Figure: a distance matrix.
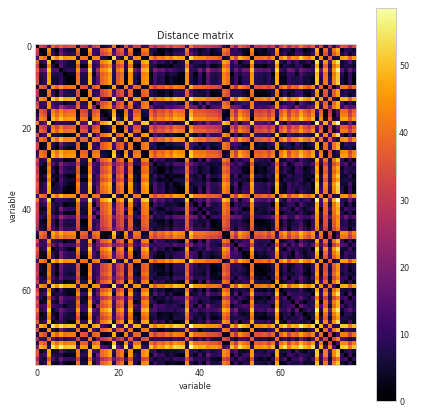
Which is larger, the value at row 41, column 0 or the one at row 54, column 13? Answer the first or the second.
the second
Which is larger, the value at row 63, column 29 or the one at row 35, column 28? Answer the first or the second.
the first
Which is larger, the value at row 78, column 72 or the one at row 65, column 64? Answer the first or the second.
the second
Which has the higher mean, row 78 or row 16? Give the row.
16
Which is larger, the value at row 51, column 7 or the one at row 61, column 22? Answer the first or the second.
the first
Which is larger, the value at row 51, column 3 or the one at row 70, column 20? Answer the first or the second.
the first
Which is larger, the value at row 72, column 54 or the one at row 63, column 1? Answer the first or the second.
the first
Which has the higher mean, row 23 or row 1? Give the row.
23
